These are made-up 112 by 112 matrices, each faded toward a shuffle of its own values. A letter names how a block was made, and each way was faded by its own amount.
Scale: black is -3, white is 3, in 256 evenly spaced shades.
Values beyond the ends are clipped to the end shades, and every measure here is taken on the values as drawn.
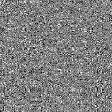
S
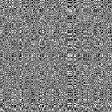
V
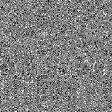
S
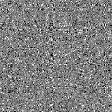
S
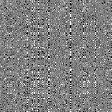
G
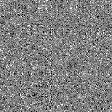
S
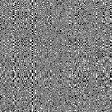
G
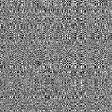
V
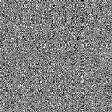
S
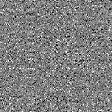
S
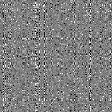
G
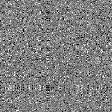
S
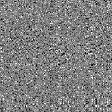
S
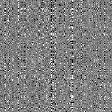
G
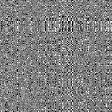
G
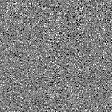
S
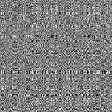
V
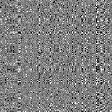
G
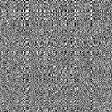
V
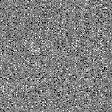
S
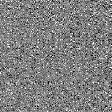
S
